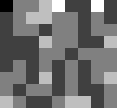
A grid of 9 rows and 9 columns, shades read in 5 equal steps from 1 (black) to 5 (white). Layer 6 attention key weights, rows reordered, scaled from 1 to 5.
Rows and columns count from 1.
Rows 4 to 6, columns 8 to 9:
2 4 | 3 3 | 3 3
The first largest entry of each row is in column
5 3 2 4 4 2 4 1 1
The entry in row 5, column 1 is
2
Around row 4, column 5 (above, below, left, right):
3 3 4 3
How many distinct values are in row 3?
2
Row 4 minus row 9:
-2 -1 0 2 0 -1 -2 0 1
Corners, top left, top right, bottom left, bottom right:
1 2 4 3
